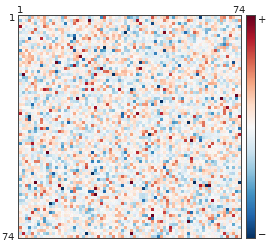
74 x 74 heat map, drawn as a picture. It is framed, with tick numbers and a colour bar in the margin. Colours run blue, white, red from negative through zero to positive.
Stripes: none. Slope: none. Seam: none. Grain: fine. Odd rows or columns: none. Mirror symmetry: none. Histogram: heavy tails on both sides. Average level on the scale: 50%.
